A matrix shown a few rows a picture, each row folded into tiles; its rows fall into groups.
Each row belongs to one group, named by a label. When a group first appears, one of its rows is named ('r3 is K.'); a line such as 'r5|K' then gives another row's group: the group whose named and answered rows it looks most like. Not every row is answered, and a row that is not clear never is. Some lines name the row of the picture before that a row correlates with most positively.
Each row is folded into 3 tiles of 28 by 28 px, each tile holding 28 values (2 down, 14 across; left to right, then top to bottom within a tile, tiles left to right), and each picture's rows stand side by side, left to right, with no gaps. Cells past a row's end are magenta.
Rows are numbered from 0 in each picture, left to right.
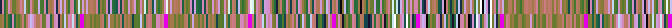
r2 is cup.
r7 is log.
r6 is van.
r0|log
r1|cup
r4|cup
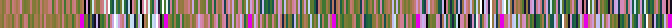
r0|van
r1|log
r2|log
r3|van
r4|cup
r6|van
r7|van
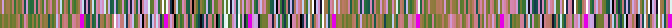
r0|cup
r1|log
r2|cup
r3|cup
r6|cup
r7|cup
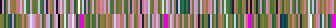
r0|log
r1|log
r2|van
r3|cup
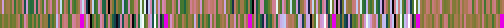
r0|cup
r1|cup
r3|log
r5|van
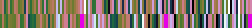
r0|cup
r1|van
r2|cup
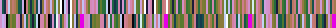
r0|cup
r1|cup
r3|van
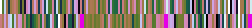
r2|cup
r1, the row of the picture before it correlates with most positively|1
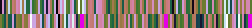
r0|log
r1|van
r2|cup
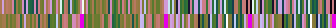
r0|cup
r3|van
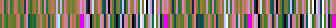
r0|cup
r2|cup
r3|cup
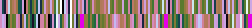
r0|cup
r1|log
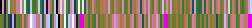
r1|log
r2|cup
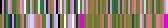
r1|cup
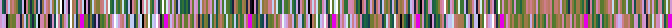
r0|cup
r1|log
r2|van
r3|log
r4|van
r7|log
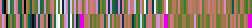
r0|cup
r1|cup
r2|van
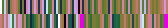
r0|van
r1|cup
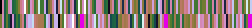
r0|log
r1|van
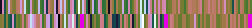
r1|cup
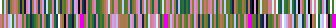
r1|log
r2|van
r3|log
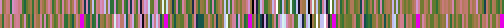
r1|log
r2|cup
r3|log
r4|cup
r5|van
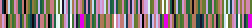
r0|cup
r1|log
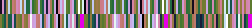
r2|cup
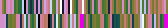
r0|cup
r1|cup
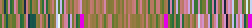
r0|cup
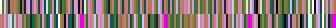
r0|van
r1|van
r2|log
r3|cup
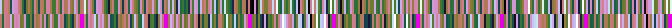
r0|van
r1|van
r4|cup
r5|van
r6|log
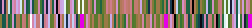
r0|log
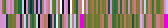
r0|cup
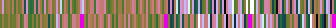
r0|cup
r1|van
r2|log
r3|van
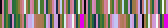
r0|log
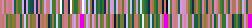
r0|cup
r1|van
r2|van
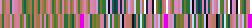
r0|van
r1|cup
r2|cup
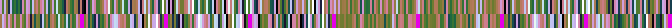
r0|van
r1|log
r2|log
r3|cup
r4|cup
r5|cup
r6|log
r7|van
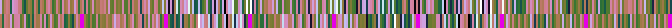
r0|van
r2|log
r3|log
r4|van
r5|cup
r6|van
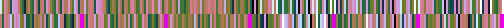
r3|log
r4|log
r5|cup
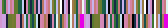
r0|cup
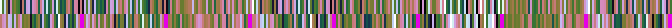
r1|van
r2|log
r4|cup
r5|log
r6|cup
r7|van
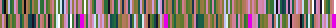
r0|cup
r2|cup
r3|cup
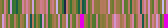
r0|van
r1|log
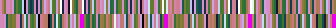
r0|cup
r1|log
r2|cup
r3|van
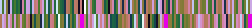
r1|van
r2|log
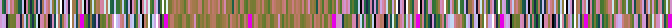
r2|van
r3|van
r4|cup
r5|log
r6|cup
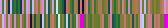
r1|cup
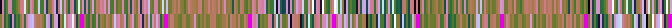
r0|log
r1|log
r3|cup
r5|cup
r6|van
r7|log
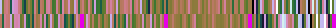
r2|van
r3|log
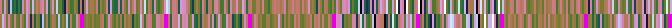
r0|van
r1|cup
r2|van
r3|van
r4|cup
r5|log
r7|log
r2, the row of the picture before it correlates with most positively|0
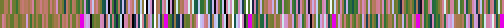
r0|van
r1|cup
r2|log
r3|log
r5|log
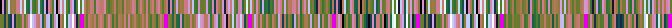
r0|log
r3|van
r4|cup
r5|log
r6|cup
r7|cup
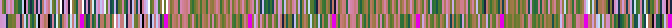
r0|cup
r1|log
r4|van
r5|van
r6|cup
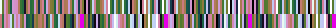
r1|log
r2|cup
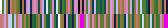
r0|van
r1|van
